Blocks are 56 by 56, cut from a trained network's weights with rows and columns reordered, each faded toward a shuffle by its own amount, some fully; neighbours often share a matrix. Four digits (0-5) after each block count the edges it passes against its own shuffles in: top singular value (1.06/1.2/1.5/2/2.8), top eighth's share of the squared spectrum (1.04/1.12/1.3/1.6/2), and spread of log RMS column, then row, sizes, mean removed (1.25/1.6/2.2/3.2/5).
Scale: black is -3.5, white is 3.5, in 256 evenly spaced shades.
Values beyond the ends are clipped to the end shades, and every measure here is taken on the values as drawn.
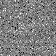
0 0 0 0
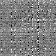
3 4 3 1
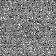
1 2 1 0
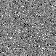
0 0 0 0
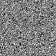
2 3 2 1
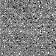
1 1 1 0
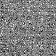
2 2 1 0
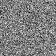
0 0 0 0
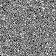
0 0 0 0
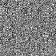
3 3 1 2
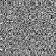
3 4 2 2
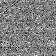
1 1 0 0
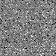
0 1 1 0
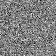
1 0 0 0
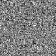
3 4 1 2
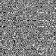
3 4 1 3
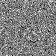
1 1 0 0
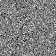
1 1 0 0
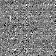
2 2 2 0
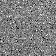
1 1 0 0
